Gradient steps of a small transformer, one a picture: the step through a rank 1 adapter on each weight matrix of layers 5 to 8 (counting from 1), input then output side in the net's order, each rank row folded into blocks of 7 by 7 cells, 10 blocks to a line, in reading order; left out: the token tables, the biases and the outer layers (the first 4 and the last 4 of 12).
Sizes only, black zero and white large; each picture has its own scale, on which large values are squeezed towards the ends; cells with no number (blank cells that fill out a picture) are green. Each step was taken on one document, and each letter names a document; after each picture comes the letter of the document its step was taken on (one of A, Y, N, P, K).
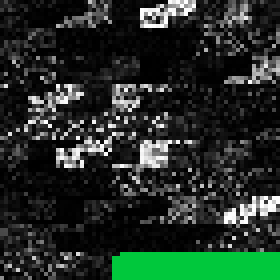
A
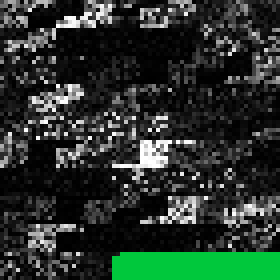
A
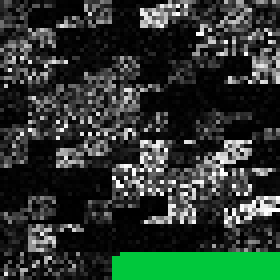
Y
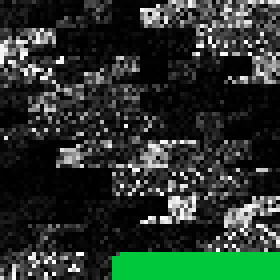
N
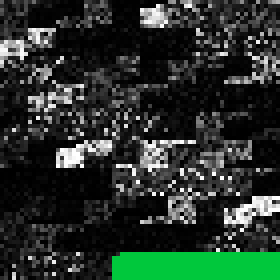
N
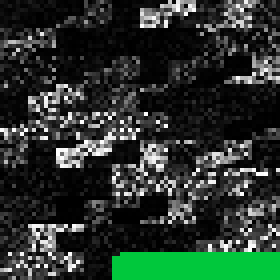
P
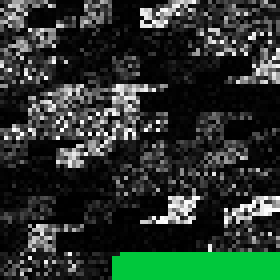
Y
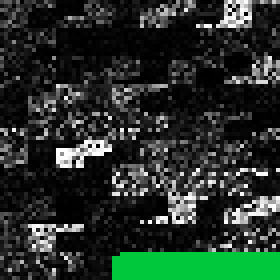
P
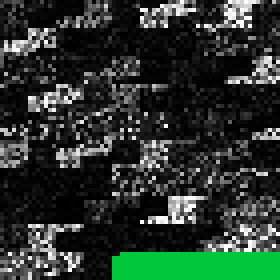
P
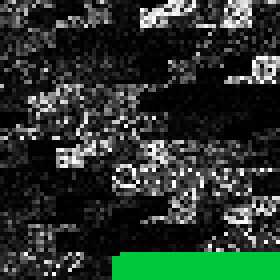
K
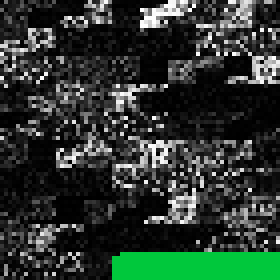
K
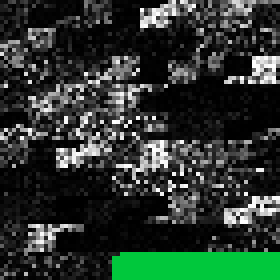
K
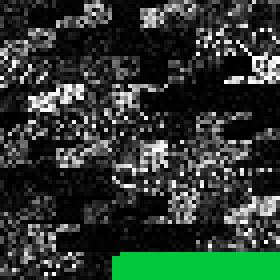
K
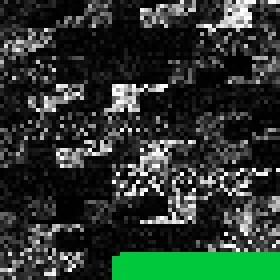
P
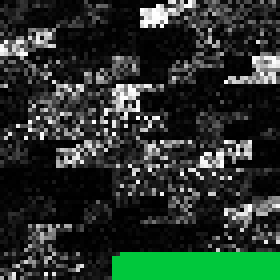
N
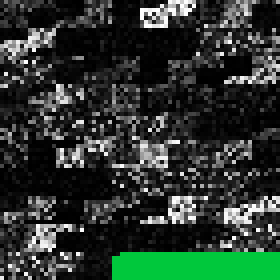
A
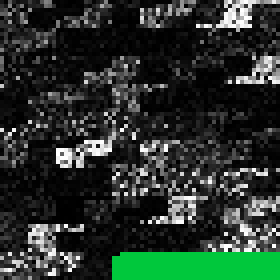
P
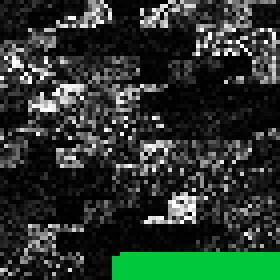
K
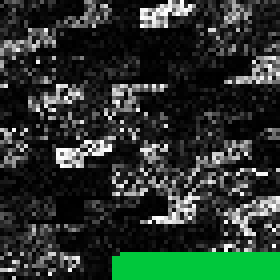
P
